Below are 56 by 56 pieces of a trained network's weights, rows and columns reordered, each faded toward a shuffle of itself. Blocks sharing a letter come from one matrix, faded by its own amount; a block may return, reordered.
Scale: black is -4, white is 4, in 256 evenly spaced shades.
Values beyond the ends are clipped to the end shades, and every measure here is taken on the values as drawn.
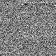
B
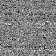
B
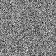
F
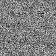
B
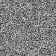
F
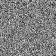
F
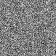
F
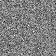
F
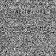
B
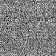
B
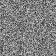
F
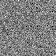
B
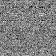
B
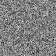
F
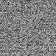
B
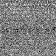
B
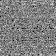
B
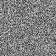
F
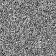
F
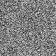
F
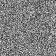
F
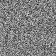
F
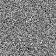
F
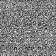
B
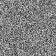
F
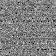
B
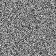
F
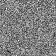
F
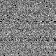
B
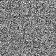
B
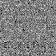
B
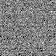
B
